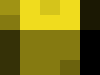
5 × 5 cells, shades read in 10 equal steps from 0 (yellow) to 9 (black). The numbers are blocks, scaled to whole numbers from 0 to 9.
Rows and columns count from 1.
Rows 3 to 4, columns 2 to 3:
4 4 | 4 4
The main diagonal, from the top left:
3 0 4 4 9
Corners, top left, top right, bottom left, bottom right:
3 8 7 9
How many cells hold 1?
1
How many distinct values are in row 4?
3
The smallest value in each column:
3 0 0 0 8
